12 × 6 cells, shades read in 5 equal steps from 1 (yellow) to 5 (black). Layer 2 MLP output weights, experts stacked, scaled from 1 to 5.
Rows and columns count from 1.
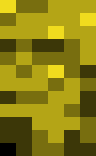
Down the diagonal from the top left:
1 2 2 4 3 4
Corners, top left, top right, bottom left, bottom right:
1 2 5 4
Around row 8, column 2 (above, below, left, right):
2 2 4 3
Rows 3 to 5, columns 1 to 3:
2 2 2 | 4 3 4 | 3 2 3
